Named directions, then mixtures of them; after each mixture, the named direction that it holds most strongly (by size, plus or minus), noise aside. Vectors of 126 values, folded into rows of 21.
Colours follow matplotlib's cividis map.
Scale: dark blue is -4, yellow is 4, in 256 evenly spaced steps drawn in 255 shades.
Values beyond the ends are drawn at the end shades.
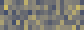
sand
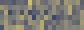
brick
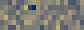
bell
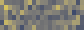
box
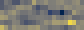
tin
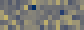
bell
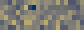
bell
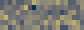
bell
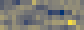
tin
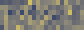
brick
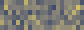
sand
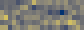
tin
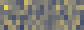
box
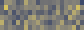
sand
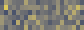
sand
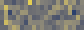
box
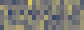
brick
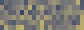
brick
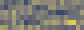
tin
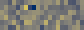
bell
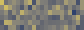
box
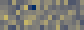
bell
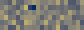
bell
